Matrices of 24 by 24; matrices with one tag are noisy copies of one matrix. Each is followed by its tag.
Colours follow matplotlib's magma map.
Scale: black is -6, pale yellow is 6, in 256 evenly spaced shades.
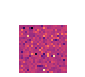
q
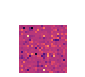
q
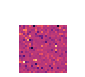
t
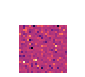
t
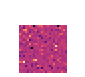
t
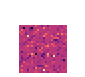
q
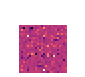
q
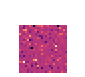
t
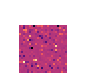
t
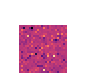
q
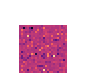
q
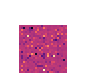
q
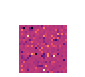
q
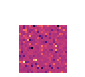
t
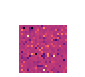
q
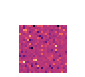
t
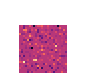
t
